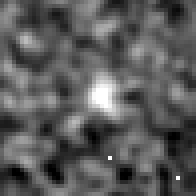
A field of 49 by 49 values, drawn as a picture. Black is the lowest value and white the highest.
No single row or column stands out from its neighbours. The centre is the ninth with the highest average. One bump rises in the centre. The bottom right is the ninth with the lowest average. There are two isolated cells, each far higher than the cells round it.
